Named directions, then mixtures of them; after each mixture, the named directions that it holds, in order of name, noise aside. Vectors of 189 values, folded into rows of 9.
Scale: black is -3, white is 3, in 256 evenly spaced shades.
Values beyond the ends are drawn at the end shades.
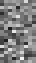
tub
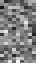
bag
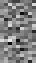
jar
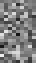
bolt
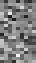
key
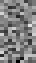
bag, tub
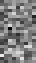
bolt, tub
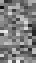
bag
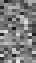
bag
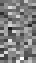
bag, tub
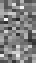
bolt, key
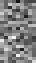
jar, key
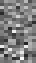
tub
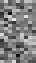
key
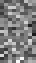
bag, tub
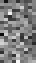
bag, key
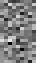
jar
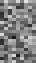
key, tub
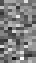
tub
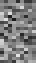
key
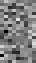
bag, bolt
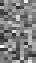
bolt, tub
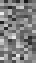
key, tub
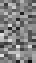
bolt, jar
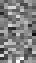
bag, tub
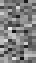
tub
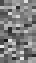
tub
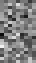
bolt, key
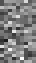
tub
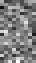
bag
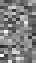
bag, bolt
